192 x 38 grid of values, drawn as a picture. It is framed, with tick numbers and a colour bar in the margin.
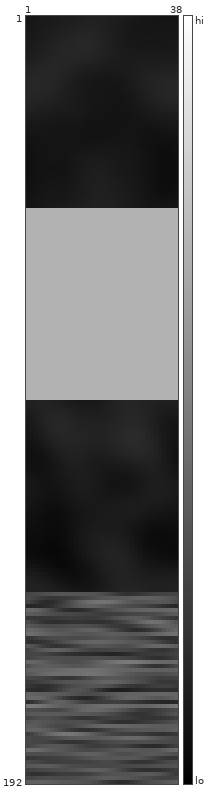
It is made of 4 by 1 panels. Panel 1,1: very low, smooth, faint in contrast. Panel 2,1: high, flat. Panel 3,1: very low, smooth, faint in contrast. Panel 4,1: low, streaked across.
